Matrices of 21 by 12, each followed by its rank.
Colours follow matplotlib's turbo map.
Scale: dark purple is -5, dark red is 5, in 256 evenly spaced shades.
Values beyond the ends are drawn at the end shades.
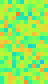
full rank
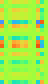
one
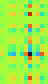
one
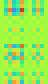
one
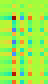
one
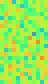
full rank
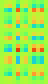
one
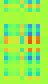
one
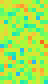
full rank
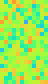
full rank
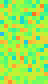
full rank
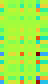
one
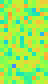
full rank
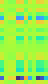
one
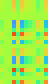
one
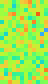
full rank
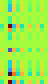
one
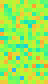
full rank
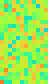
full rank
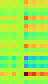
one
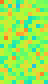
full rank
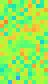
full rank
